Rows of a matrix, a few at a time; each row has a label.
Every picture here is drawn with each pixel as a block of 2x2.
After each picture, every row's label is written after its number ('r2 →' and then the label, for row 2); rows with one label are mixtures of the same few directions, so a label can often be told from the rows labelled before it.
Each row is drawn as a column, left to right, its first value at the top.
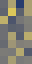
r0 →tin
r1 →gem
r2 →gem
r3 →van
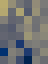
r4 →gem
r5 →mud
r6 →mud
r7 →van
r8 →gem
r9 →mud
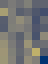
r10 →gem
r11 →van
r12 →gem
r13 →mud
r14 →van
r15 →van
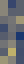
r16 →mud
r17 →gem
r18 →gem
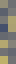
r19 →mud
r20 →van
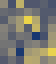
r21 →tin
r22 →gem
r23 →gem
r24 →tin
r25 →van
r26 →van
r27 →gem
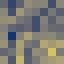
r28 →mud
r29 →gem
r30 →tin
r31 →van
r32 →van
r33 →mud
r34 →gem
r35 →mud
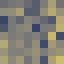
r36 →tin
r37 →tin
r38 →tin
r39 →gem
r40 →tin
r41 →mud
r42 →gem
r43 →van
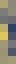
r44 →gem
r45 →mud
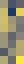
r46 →van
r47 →gem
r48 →tin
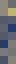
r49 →mud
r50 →gem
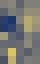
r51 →van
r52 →van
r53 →gem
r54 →van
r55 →tin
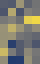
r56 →gem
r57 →mud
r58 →tin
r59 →tin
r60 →tin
